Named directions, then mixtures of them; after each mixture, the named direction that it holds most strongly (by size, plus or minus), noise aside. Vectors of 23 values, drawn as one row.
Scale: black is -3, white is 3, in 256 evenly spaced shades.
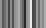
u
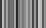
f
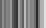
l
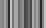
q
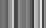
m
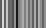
f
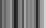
l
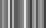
u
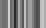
l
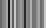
q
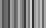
u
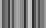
u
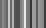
u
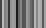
f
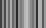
f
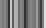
q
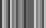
q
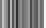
q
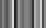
m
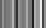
m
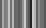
u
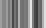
l
